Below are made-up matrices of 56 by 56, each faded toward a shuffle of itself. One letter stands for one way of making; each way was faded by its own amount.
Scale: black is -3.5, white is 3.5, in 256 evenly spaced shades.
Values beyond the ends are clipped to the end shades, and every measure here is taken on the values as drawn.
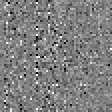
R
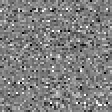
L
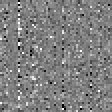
R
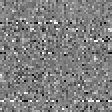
L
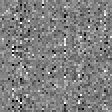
R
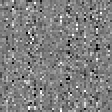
R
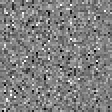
R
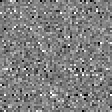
L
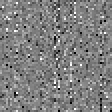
R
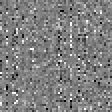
R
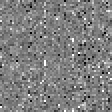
R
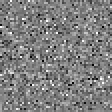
L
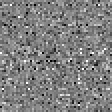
L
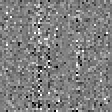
R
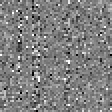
R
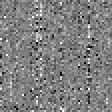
R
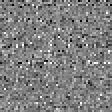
L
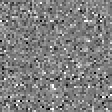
L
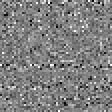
L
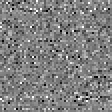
L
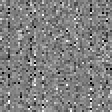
R
